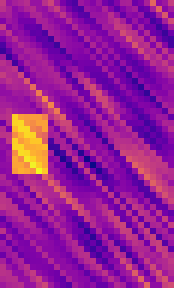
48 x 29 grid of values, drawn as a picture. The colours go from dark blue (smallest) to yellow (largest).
Ninth with the highest average: middle left. Odd patch: higher, in the middle left. Histogram: skewed, a long tail of high values.
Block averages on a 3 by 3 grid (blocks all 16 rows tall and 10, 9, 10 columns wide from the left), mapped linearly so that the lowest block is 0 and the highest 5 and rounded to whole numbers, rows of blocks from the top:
1 0 0
5 0 1
1 0 1
